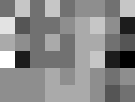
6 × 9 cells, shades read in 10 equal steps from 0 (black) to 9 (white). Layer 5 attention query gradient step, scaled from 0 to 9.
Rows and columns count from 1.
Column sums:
37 26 26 33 28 35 35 21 20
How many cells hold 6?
11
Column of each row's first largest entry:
2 1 1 1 4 4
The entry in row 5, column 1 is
5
